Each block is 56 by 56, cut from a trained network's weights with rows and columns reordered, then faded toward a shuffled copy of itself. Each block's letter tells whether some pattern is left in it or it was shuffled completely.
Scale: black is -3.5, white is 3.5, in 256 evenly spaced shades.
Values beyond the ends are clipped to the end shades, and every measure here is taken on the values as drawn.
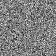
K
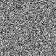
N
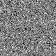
K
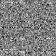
N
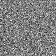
K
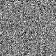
N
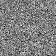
K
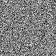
K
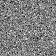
K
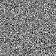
N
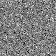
K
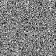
N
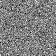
K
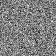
K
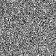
N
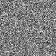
N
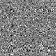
N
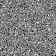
K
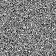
K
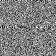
N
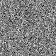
K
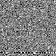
N
